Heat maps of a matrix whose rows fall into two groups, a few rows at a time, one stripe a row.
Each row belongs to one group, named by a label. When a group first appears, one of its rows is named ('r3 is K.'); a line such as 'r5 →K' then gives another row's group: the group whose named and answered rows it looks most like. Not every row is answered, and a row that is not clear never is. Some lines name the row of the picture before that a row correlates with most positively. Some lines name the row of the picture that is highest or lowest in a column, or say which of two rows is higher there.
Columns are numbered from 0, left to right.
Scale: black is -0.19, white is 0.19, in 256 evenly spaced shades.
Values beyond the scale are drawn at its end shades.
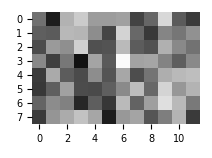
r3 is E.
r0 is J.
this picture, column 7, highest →5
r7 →J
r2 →J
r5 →E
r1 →J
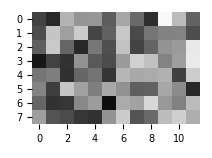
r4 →E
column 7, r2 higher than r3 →No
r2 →E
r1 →J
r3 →E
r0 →J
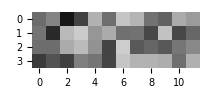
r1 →J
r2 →J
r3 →E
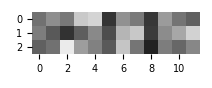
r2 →J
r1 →E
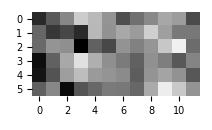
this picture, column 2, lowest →5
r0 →J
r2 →E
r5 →E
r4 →J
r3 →J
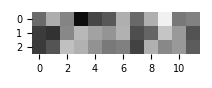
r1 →J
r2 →J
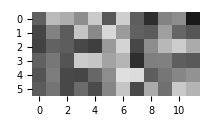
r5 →E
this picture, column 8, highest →5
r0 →J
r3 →J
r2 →E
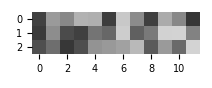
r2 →E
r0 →J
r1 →E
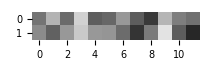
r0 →J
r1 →J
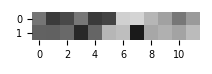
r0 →E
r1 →E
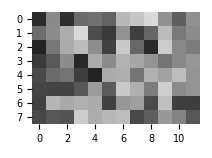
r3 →E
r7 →J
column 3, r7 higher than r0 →Yes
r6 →J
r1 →J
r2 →J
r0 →E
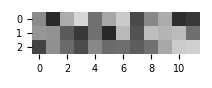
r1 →E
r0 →J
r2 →E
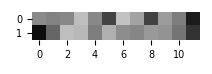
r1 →J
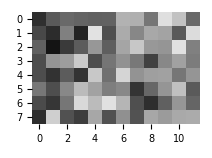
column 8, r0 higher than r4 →No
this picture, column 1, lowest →2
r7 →E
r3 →J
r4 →E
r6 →J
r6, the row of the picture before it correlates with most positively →1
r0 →E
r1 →E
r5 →J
